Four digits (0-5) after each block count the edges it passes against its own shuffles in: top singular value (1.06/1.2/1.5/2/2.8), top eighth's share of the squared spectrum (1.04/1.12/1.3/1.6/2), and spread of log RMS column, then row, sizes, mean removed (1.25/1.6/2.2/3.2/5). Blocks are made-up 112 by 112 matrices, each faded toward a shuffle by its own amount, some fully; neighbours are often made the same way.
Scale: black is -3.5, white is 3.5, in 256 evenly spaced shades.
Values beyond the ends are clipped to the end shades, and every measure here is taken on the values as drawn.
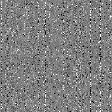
3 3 3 0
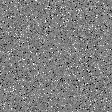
0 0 0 0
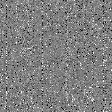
2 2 2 0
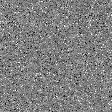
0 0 0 1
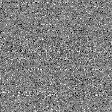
1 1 0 3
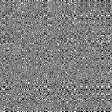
5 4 3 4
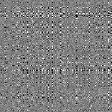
5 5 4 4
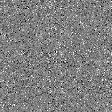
3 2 1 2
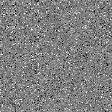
3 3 2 1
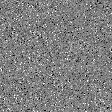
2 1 0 0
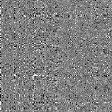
4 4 3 3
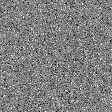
1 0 0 0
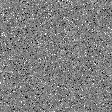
1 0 0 0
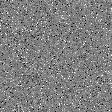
0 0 0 0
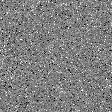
1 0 0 0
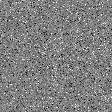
0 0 0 0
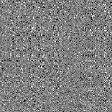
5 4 3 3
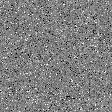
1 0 0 0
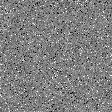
0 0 0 0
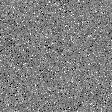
0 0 0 0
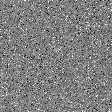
0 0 0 0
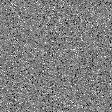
0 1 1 0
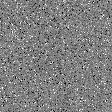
0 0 0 0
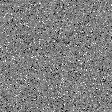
2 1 0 0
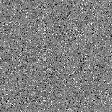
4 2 1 1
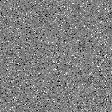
3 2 1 1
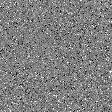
2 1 0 0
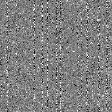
2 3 4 0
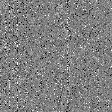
2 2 2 0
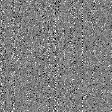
2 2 3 0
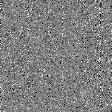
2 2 3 0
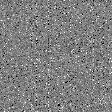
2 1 2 0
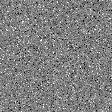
0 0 1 0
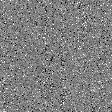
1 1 2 0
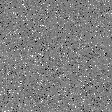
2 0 0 0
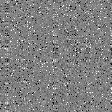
4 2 2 1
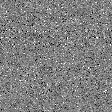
1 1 0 2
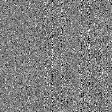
2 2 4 0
